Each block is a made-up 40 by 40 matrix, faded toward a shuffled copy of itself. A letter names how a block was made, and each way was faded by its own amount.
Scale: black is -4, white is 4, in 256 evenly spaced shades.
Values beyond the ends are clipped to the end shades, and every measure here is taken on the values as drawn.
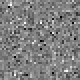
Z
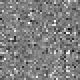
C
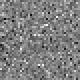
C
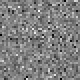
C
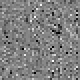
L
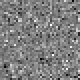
C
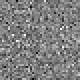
C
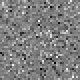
Z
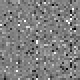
L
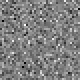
C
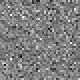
C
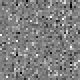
L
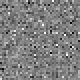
Z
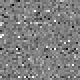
Z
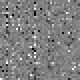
L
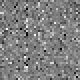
L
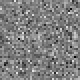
C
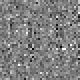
C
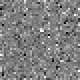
L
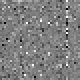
L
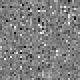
L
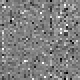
L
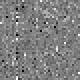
L
